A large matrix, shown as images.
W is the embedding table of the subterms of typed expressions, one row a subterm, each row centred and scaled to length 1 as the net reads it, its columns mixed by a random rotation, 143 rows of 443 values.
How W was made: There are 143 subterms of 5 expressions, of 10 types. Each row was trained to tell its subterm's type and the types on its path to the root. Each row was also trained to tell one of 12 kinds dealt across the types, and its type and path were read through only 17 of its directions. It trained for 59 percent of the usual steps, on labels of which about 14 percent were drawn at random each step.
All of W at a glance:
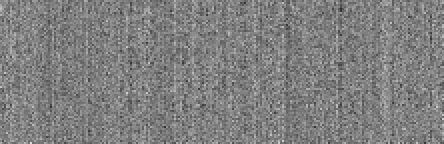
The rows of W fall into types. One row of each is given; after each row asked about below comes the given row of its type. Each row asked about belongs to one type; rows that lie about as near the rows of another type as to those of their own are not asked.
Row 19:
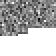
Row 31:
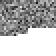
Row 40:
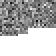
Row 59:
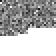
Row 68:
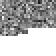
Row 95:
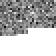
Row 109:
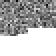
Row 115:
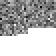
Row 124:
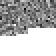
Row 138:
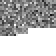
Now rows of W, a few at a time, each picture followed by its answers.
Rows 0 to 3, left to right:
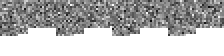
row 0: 40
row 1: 68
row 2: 115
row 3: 115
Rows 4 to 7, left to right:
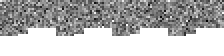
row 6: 59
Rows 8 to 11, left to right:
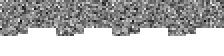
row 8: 31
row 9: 109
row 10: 31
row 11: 68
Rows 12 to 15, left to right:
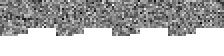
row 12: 68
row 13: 124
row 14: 109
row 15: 40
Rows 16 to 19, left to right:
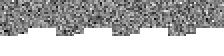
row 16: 124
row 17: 109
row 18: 109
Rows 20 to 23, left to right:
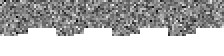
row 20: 68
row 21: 31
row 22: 115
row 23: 68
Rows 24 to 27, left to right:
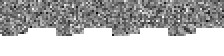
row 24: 138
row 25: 138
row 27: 138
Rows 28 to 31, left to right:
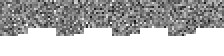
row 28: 109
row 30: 95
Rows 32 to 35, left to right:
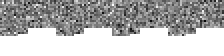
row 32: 124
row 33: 68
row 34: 19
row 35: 124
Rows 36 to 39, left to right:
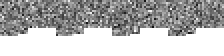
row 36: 40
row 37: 115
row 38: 19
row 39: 59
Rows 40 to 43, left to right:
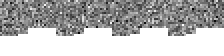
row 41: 124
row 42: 19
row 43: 124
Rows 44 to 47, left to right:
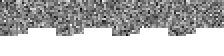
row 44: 138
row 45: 124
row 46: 109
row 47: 109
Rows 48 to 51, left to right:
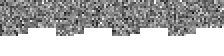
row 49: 31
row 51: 124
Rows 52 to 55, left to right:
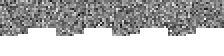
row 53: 31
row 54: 19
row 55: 59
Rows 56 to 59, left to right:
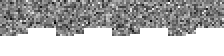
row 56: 40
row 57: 19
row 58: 19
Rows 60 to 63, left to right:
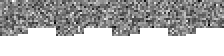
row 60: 19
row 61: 115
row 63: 31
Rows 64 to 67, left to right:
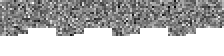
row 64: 68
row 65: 109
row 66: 138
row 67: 115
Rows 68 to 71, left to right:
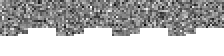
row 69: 115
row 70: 109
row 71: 40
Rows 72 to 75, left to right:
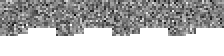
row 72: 19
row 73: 115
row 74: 115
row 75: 138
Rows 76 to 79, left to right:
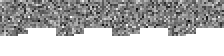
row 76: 68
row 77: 40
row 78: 40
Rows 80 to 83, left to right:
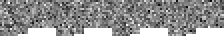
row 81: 95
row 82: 109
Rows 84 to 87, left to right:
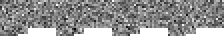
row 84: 109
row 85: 109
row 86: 95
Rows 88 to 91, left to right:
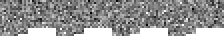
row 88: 68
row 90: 115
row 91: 124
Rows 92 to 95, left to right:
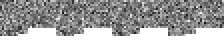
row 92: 109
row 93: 109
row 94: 40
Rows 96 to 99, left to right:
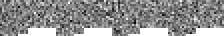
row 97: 59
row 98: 138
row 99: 124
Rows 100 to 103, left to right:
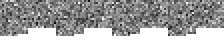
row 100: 31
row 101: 68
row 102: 68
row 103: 115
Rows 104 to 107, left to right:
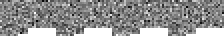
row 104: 59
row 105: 40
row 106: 124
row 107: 40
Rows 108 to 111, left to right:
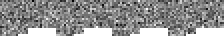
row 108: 68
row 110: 40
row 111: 59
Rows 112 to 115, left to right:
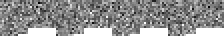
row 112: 59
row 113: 115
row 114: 31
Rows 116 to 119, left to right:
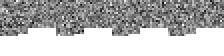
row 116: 19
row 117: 68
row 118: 124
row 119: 138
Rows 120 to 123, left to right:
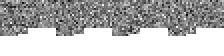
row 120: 19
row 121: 115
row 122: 124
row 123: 109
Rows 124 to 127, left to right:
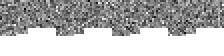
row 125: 68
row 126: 115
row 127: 115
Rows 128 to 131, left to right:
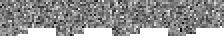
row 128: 31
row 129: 68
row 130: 138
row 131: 19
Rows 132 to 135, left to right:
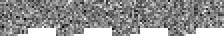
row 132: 68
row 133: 59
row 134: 95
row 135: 138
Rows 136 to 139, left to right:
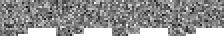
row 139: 59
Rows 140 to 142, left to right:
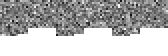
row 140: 124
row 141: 115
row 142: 109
